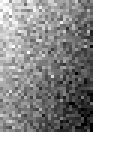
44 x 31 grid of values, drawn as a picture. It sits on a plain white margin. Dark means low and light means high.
Mirror symmetry: none. Histogram: bell-shaped. Ninth with the highest average: top left. Ninth with the lowest average: bottom right. Stripes: none. Slope: up to the top left. Odd rows or columns: none.
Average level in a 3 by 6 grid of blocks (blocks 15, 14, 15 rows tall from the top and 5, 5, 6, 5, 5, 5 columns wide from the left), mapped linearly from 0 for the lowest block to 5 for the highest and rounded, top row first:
5 4 4 3 3 2 / 4 4 3 2 2 1 / 3 3 2 1 1 0
